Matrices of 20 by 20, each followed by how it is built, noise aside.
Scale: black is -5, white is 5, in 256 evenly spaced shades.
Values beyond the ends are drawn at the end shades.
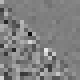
lower triangular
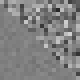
upper triangular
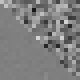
upper triangular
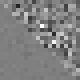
upper triangular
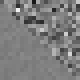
upper triangular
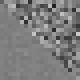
upper triangular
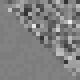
upper triangular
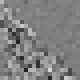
lower triangular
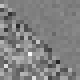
lower triangular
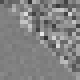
upper triangular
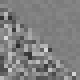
lower triangular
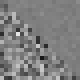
lower triangular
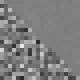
lower triangular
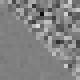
upper triangular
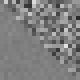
upper triangular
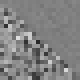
lower triangular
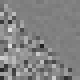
lower triangular
